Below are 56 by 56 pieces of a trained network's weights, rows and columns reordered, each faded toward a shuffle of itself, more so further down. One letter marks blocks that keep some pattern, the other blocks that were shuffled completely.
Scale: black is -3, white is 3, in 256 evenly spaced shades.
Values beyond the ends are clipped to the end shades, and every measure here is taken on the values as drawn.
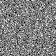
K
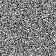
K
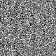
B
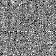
B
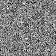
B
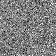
K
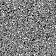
K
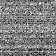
B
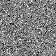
K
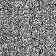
B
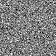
K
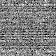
B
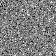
K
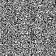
B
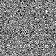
B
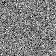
K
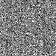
B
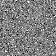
K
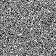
K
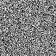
K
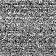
B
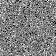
K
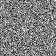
K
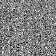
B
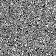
K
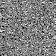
B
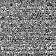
B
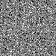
B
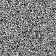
K
